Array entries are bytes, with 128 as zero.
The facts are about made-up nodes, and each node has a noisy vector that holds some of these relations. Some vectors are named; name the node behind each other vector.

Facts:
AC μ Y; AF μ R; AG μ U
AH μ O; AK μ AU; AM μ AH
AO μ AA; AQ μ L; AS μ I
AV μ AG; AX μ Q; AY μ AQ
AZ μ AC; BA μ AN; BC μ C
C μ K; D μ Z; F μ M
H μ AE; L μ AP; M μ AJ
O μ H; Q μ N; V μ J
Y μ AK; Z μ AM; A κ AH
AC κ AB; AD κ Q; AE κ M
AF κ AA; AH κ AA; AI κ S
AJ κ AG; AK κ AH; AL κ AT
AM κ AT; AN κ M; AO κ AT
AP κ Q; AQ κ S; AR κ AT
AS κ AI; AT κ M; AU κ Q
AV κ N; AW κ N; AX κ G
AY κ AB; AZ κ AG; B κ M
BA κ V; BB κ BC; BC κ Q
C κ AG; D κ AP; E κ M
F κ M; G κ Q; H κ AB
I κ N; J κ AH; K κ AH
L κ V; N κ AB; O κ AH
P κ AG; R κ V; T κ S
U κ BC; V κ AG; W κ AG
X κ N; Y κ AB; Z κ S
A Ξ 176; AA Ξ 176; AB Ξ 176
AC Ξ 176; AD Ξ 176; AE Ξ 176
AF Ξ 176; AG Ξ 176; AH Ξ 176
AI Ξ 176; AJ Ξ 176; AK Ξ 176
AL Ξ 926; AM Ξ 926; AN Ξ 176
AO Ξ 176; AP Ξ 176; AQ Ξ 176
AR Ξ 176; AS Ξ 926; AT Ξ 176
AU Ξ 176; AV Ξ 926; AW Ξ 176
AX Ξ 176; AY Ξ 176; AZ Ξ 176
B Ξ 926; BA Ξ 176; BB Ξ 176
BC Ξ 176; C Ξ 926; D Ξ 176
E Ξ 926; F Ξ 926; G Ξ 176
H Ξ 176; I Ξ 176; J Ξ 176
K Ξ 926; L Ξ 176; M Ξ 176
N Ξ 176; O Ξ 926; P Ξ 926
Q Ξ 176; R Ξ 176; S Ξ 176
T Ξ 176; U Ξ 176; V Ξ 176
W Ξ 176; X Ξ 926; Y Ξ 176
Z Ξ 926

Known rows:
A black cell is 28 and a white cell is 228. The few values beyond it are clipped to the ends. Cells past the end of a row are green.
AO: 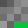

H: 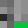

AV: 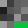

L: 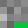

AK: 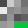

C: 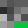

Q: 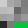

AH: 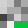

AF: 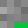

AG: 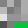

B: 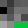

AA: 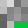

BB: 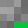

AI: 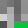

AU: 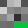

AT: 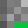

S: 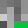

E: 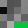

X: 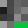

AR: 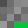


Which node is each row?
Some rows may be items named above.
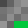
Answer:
AO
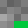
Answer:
AQ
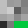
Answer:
BC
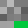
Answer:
J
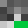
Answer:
O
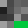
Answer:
X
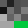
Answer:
AS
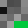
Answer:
F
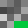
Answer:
P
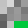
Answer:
AA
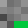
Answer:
AY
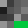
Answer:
AV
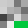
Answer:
AH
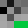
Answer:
Z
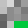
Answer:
AA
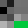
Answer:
AM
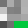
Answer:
V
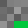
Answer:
AN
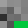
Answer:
I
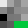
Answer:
N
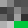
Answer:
K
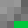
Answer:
U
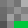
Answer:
M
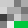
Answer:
AH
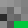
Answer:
I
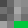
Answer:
AE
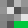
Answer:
D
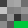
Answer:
Y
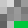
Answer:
AA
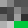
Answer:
K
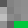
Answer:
BA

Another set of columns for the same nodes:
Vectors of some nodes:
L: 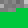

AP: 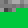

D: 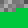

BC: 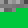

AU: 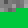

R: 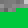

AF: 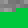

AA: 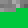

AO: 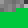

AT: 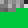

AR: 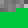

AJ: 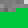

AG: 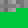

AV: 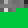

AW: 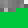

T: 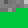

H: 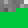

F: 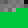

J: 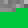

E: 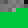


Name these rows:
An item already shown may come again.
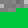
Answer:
L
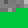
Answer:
T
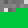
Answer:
Y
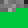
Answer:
Z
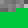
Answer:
AR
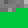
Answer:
T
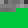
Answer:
AN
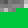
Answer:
AZ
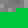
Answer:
BA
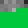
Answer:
P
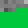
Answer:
U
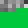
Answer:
AT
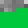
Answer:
AY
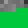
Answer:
C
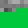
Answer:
AP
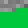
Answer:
A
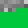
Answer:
AB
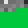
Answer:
O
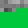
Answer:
AP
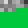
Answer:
AH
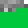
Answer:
N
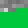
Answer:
AK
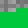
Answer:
V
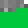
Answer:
I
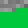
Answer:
A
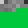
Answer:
M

